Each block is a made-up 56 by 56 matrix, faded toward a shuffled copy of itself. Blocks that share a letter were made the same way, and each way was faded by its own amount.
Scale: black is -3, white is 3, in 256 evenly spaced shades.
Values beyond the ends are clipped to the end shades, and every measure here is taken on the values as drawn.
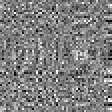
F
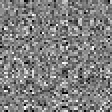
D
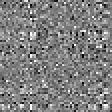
D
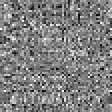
D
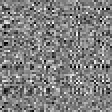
D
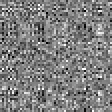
D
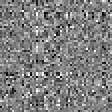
F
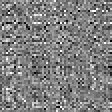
D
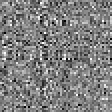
F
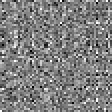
D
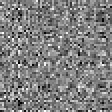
F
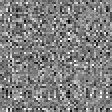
D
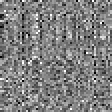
D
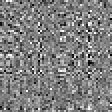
D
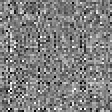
F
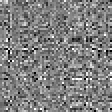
F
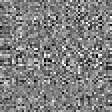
F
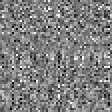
D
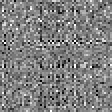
D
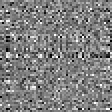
D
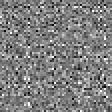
D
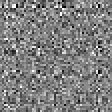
F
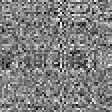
F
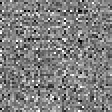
F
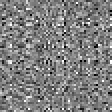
D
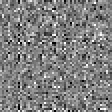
D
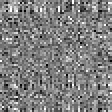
F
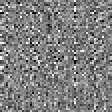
F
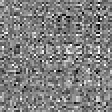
F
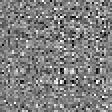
D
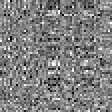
D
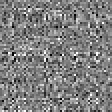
F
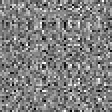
F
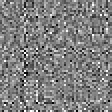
F
